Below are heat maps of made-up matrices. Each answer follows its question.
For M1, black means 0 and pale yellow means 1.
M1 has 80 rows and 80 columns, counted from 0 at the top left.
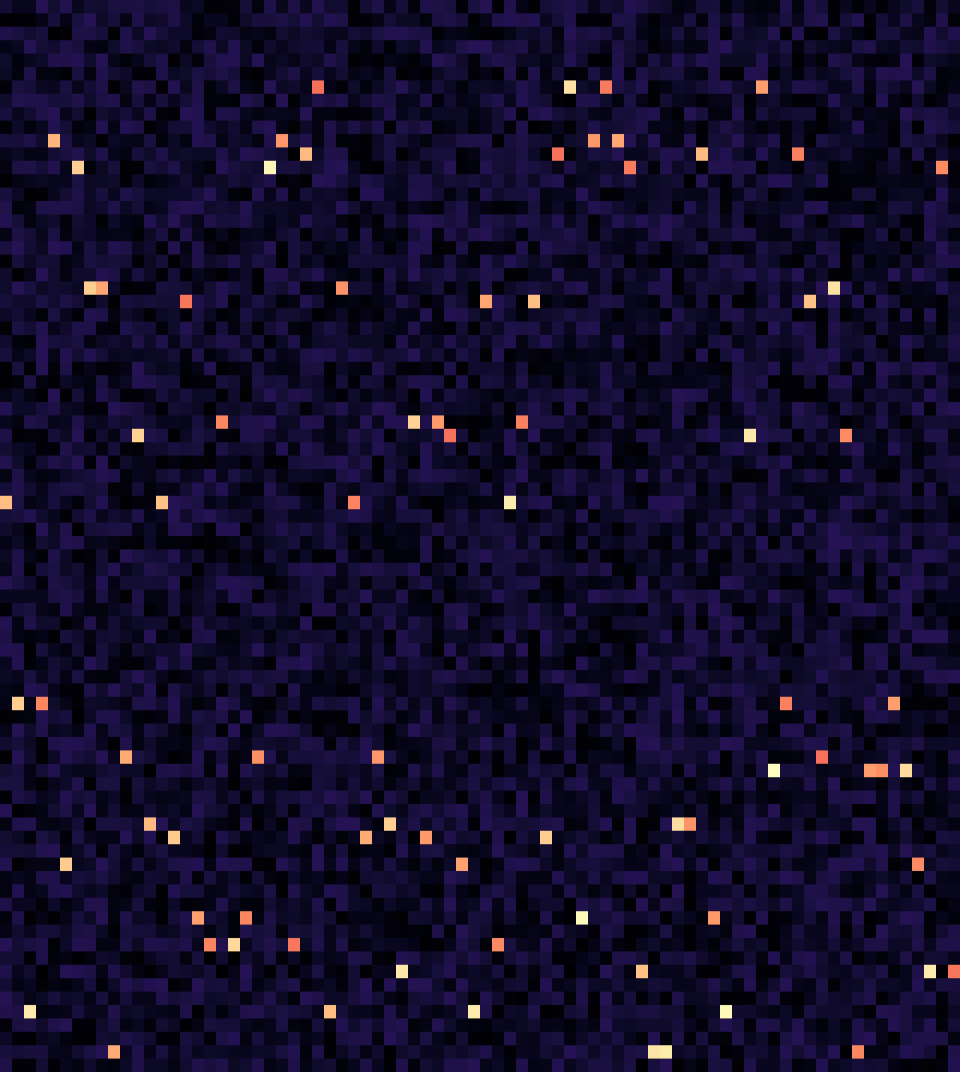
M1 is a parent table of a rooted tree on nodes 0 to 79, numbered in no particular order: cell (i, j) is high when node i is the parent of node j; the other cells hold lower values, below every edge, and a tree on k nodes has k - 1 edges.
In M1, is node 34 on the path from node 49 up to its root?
no
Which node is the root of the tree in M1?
61
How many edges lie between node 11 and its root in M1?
2
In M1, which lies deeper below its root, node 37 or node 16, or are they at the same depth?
node 16
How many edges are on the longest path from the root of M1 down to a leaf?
3
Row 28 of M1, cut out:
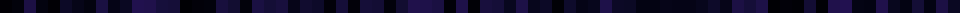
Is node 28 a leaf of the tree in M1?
yes
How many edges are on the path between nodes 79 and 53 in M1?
2
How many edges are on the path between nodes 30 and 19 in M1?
4
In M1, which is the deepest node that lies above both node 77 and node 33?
72
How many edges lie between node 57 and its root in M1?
1
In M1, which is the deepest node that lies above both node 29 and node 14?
32
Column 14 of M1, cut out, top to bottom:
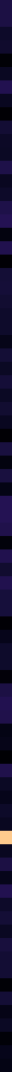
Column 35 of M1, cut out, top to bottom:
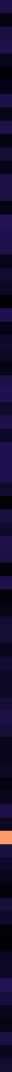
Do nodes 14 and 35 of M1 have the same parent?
yes
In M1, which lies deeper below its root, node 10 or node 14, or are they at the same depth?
node 14
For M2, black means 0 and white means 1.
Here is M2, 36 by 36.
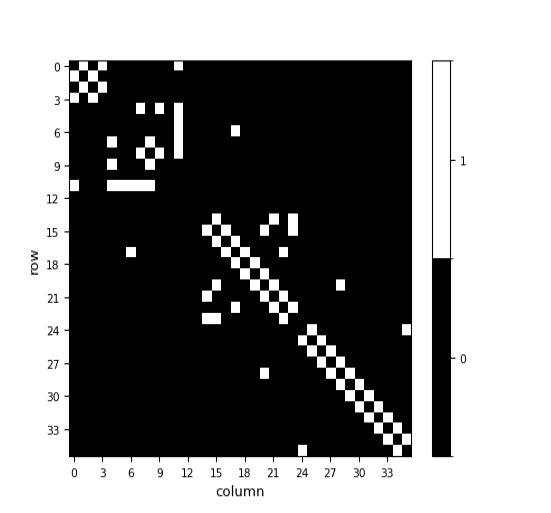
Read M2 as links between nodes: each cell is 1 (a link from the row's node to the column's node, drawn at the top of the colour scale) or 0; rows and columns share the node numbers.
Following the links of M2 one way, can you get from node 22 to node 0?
yes
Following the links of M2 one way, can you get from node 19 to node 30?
yes
